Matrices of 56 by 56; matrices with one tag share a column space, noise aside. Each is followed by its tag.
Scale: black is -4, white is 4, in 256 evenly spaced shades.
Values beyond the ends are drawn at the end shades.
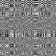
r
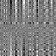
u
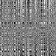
u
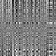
u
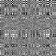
r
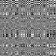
r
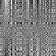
u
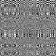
r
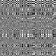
r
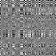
r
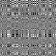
r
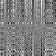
u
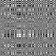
r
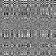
r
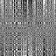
u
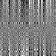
u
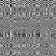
r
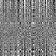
u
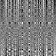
u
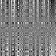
u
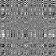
r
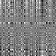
u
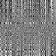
u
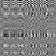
r
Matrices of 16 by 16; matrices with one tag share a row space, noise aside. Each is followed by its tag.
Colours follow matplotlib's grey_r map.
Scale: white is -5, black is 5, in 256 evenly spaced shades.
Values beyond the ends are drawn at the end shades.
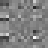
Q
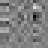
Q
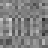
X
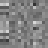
Q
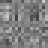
X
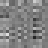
Q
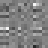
Q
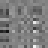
Q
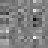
Q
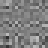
X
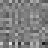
X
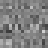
X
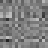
X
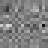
X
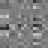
Q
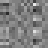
Q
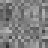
X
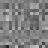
X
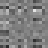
Q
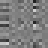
Q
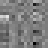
Q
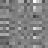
Q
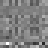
X
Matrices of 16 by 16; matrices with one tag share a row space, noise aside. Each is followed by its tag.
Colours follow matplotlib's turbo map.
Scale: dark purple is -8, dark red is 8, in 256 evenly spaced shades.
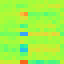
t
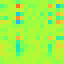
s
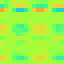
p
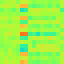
t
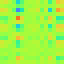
s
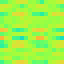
p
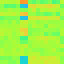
t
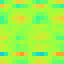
p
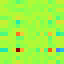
s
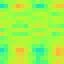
p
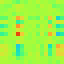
s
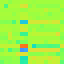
t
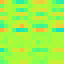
p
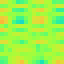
p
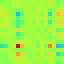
s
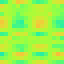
p
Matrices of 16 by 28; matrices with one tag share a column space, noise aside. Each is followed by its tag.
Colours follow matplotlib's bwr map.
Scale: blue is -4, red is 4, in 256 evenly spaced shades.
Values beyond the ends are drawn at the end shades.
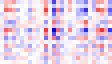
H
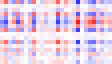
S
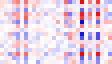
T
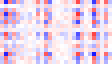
T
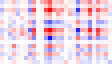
H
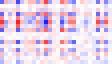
S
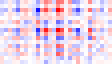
H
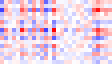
H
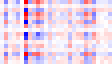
T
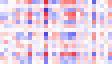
T
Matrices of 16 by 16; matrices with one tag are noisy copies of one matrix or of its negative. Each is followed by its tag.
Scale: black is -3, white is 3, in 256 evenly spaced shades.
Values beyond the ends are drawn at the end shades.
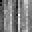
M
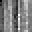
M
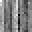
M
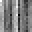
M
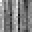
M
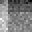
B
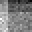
B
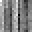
M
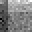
B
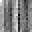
M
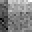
B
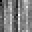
M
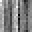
M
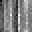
M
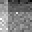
B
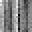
M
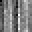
M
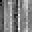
M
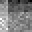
B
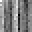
M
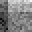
B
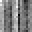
M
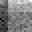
B
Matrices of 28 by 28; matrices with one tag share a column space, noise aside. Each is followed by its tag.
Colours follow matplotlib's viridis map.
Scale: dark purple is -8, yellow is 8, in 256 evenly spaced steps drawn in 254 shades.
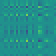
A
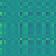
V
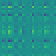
A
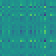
A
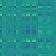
A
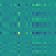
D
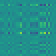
D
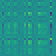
V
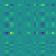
D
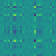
A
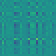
V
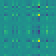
A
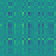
V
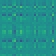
A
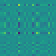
D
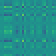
A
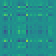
A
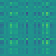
V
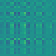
V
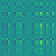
V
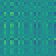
V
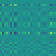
D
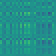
V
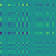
D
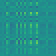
V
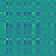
V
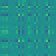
A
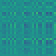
V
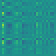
V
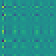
A
